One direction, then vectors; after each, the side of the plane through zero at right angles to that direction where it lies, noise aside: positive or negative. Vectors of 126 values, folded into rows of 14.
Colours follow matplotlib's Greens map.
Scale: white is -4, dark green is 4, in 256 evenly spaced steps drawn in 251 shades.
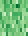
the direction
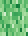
positive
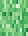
negative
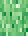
negative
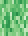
positive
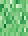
negative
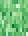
negative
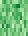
positive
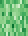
negative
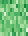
positive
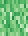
positive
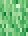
negative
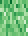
positive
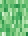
positive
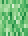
negative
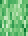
negative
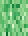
positive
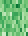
positive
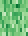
positive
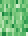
negative
